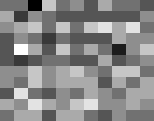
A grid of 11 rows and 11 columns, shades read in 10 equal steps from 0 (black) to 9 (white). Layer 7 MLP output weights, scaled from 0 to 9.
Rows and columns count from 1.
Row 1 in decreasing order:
7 6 5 4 4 4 4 4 3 3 0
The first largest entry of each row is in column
4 1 8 9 2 8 3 3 2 3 2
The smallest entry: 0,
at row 1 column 3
